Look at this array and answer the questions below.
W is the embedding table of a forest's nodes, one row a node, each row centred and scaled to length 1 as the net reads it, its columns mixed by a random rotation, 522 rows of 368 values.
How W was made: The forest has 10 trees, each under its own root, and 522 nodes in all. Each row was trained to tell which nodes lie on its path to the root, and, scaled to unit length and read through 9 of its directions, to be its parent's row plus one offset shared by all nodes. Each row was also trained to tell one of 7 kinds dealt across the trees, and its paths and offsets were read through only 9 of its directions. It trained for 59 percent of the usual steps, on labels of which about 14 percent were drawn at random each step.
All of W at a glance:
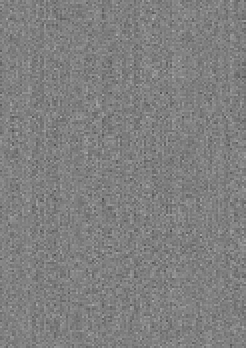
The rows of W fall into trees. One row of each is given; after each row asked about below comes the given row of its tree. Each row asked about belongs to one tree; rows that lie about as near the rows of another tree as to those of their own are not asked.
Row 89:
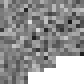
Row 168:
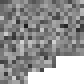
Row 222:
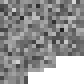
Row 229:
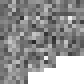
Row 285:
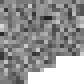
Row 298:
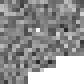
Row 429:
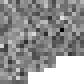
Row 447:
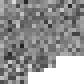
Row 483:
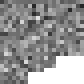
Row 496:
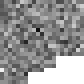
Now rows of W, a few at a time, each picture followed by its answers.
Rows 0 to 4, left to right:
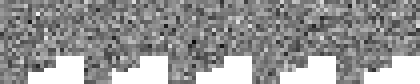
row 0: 447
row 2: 298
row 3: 429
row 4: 447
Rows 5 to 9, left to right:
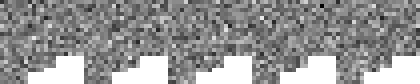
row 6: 229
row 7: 483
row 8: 447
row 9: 285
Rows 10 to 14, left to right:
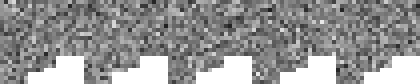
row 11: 222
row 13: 298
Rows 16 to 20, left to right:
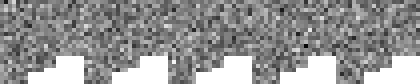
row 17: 298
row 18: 429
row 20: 483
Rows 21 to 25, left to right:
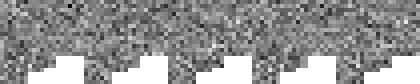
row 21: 447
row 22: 483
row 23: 229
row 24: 447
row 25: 229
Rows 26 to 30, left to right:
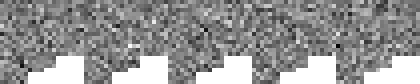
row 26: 168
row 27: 229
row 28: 496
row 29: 429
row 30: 222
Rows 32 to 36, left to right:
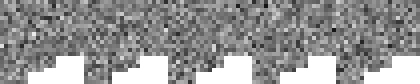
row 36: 447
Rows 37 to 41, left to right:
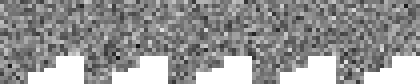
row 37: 483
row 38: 447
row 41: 483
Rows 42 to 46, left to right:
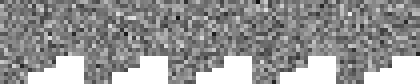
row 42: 168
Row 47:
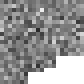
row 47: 168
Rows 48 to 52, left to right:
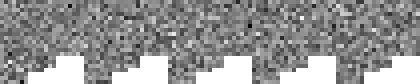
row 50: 222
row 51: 89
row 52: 483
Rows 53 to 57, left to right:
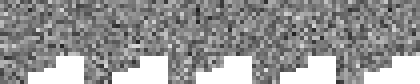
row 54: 229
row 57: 298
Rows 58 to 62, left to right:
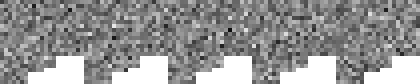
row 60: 89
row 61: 285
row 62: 222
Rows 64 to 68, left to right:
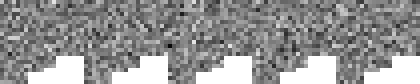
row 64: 222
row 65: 483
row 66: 222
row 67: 89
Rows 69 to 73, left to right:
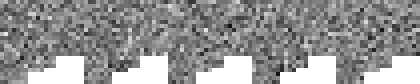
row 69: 89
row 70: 298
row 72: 168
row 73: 89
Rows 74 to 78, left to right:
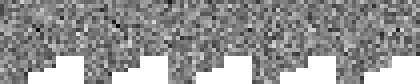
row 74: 496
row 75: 298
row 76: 285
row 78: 222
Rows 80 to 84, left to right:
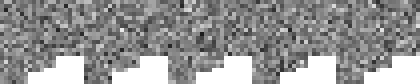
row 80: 429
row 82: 89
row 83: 168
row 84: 298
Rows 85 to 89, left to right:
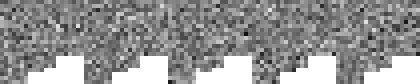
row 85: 483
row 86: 89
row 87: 447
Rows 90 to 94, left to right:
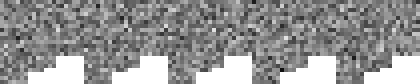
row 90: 483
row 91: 447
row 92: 298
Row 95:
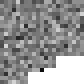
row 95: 483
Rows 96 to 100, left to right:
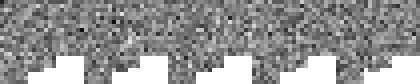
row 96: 285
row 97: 447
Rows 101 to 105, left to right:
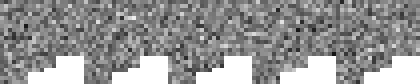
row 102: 89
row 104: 89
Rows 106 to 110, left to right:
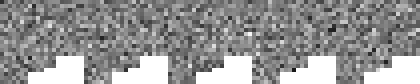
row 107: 483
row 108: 483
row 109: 483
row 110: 229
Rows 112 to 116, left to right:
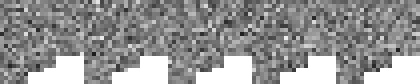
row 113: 229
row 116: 483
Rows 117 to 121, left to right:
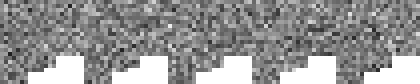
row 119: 429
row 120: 429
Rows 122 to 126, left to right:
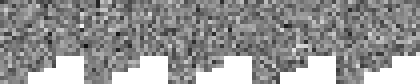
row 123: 89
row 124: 447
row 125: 229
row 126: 298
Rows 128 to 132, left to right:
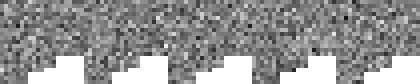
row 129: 89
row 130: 89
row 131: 483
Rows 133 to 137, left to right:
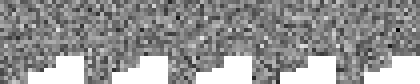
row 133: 483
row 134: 429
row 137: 447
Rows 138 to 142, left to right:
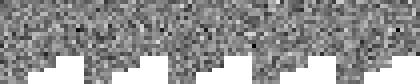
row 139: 483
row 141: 222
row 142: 89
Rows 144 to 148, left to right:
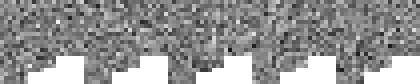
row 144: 429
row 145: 483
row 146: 298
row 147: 89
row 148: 447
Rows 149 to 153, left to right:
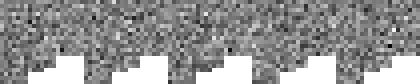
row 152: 298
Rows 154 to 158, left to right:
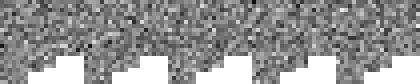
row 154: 229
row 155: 429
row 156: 298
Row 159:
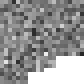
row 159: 89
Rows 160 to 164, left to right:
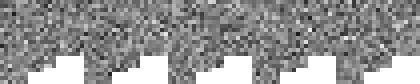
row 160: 229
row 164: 229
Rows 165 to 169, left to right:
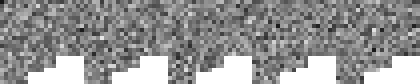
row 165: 285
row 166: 429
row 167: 447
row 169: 222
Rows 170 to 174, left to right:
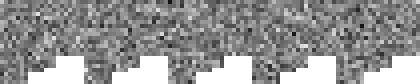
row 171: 168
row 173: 222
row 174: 168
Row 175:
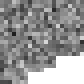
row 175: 298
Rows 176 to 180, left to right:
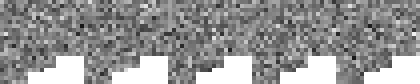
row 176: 89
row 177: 429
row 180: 285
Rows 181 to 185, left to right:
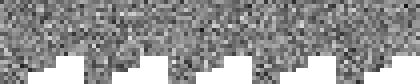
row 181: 168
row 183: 89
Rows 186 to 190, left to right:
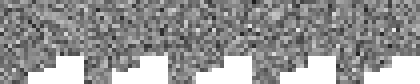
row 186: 429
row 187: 447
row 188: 298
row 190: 447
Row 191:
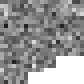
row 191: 168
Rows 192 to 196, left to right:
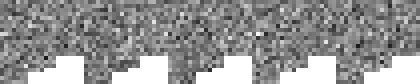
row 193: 298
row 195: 496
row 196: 298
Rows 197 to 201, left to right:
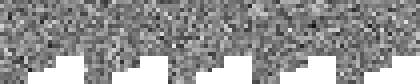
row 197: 168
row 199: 483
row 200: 447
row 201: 298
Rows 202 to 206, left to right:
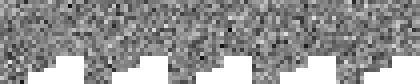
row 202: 447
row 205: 298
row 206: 285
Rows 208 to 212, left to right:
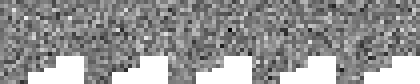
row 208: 483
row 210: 89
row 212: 89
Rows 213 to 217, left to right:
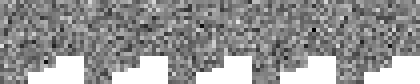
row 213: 298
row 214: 429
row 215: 298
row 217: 168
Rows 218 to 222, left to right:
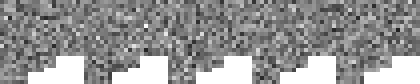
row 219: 222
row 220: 447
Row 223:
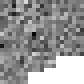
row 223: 89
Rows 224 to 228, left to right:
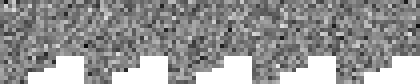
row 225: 483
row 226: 89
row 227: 89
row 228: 222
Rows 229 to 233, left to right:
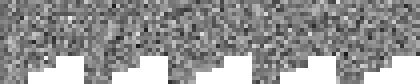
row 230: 89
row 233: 89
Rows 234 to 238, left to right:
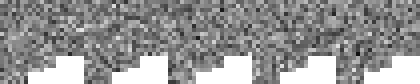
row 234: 222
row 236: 298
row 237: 429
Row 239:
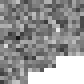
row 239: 483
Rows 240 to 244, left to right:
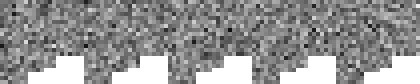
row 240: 222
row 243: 89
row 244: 429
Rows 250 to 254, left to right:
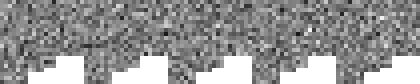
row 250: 447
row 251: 429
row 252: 483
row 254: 89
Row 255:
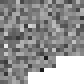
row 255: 483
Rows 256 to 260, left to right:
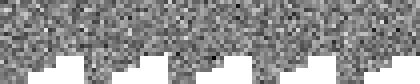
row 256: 483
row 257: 298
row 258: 89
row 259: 298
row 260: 496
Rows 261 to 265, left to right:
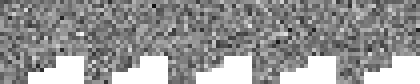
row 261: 483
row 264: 429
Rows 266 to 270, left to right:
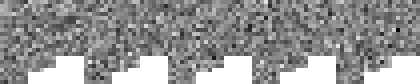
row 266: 447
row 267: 89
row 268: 496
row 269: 298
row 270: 447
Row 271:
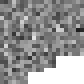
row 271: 483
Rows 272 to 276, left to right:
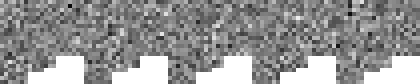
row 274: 447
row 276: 89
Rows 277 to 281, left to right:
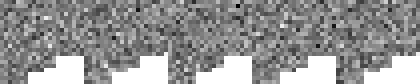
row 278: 298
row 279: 447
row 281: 298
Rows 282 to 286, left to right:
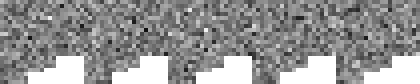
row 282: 89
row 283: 496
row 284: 222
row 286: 298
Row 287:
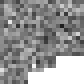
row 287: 285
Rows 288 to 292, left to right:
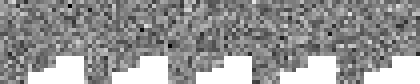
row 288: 447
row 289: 429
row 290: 89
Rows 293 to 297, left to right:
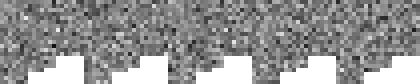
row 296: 496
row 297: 285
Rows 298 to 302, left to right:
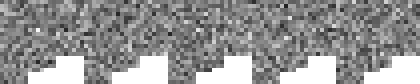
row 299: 298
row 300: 298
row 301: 483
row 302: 447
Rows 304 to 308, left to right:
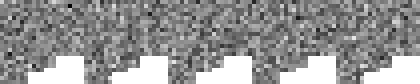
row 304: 447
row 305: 285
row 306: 89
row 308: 429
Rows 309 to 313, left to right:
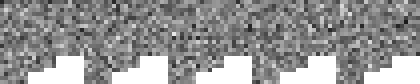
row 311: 496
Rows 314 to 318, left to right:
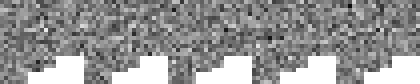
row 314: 298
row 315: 483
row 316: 429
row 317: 483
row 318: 483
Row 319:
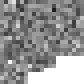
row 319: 298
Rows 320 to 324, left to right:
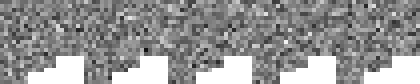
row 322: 298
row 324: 447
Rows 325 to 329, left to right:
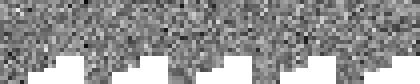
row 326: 285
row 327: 483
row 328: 229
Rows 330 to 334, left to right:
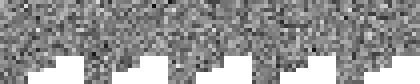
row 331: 447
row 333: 298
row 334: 285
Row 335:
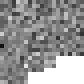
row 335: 89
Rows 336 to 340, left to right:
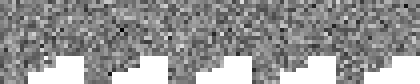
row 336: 229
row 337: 496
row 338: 222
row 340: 447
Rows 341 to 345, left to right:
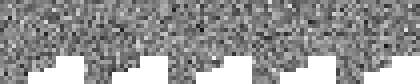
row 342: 168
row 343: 229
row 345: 447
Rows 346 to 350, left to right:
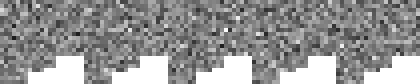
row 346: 447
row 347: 298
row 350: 483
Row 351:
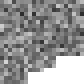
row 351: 429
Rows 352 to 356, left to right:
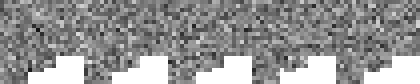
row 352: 496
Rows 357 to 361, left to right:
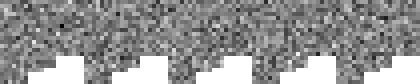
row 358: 285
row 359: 496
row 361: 285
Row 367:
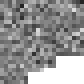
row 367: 229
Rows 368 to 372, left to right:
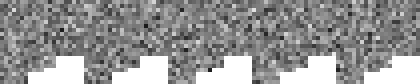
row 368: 222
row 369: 298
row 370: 483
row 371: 298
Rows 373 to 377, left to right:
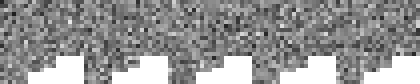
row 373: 229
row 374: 447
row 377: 429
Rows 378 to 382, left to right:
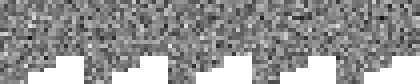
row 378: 89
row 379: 483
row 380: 298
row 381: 285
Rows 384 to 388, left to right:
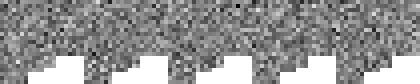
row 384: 222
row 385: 447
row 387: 285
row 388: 168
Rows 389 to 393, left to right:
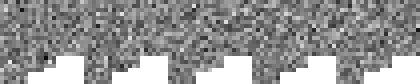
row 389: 168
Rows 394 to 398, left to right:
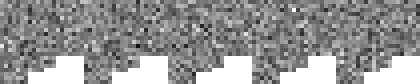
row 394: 447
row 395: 447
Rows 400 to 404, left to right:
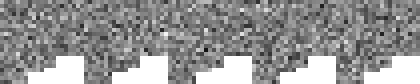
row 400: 89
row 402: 222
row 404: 447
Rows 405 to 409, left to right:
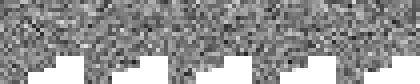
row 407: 429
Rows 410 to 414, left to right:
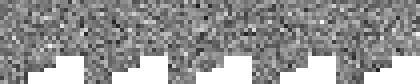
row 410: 222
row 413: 298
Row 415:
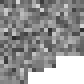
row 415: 483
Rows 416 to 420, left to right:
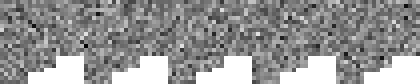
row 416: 298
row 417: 222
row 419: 89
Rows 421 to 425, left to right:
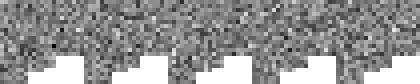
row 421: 447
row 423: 89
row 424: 447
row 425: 483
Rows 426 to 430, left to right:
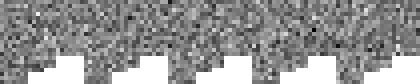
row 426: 447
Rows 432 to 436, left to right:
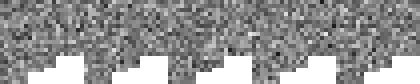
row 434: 298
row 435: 222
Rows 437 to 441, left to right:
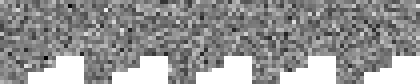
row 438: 222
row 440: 447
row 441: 429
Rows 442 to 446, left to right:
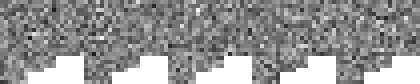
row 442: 298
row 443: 222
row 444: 429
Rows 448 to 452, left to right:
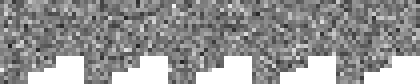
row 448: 168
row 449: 483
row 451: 229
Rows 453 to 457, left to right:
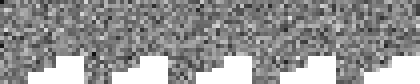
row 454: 89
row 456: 229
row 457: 298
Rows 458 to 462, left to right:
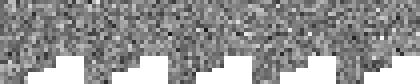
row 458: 285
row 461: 483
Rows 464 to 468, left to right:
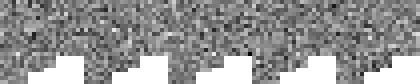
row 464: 89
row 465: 298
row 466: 89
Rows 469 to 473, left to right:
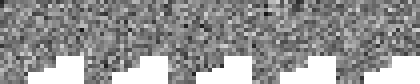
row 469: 285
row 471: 285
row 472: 222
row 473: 222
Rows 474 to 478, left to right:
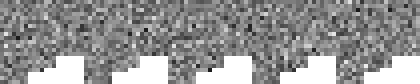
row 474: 483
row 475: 222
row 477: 483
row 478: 298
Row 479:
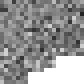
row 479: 496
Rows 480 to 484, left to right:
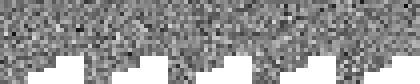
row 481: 483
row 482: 483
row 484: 447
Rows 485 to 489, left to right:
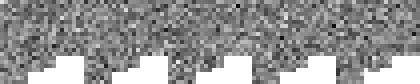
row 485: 89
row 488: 89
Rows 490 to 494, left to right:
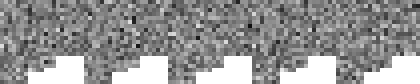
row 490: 447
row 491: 496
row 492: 222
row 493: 447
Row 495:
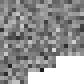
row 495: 483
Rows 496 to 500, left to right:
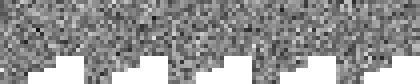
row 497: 429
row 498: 285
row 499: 447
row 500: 285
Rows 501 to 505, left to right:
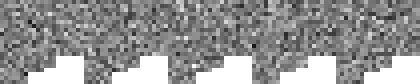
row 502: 168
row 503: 429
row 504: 89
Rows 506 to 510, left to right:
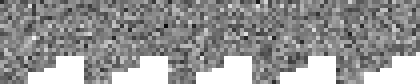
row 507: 222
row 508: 285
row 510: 298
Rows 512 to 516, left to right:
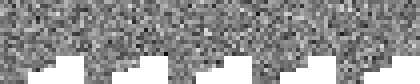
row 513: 496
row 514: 229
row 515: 89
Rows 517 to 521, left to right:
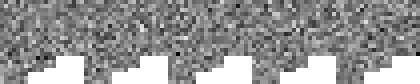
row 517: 496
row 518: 483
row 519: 222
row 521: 89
